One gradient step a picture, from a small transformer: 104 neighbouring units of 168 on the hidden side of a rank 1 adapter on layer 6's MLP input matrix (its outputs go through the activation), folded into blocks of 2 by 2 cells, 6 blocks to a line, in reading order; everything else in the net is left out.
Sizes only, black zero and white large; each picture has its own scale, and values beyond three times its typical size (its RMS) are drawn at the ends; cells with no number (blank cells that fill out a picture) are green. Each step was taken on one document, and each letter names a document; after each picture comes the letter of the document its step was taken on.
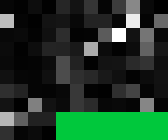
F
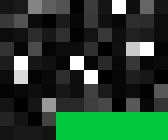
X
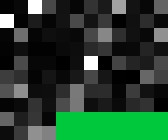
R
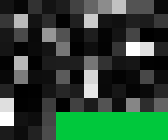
X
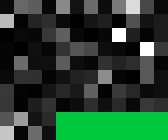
F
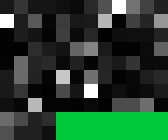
F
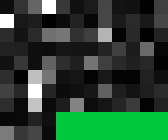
R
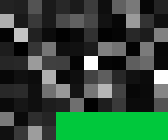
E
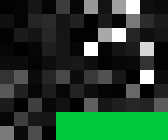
F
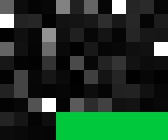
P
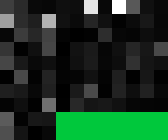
P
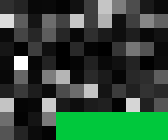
X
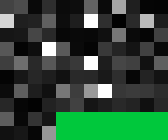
E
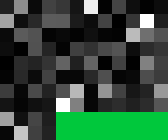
E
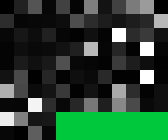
F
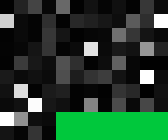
F
